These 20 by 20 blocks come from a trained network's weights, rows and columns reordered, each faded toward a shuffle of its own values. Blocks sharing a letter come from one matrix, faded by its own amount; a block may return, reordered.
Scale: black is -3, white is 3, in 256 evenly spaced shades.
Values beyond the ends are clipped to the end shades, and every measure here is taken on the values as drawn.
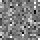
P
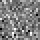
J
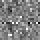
P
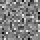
J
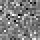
J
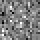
P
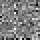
P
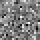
J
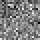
J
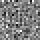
J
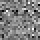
P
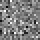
J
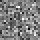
J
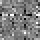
P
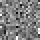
P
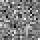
J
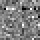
P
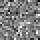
J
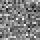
J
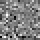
P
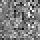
P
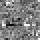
P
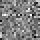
P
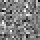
P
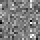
P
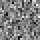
J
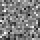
J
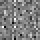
P
